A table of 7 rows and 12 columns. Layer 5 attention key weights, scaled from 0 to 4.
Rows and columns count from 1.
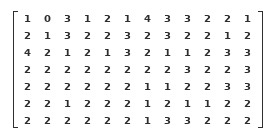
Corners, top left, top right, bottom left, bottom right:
1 1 2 2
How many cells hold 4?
2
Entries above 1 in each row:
7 10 8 12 10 8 11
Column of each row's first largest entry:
7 3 1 9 11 1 8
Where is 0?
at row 1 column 2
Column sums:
15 11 14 13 13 15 13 15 15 13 15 16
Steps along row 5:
same same same same same down same up same up same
